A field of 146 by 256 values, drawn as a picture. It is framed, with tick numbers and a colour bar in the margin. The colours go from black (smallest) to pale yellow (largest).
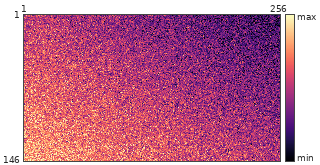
There is an overall slope up to the bottom left. No regular stripes run through it. Overall the values sit about 50% of the way up the scale. The halves do not mirror each other. The bottom left is the ninth with the highest average. The histogram is bell-shaped.
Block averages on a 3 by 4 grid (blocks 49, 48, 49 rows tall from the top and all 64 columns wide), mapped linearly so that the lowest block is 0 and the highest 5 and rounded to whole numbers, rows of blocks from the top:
3210 / 4321 / 5432
